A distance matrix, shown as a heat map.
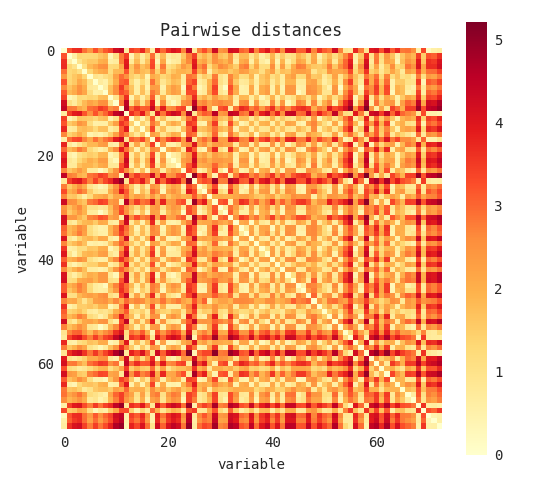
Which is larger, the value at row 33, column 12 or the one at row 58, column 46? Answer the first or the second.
the first
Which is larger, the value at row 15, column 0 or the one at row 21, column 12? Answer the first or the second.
the second
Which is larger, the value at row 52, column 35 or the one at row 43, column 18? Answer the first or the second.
the first
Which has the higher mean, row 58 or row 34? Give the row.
58
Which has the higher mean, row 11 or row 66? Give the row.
11
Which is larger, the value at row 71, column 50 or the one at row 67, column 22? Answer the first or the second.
the first
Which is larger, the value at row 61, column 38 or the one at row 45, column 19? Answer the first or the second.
the first
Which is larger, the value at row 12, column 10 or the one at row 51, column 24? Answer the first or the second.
the first
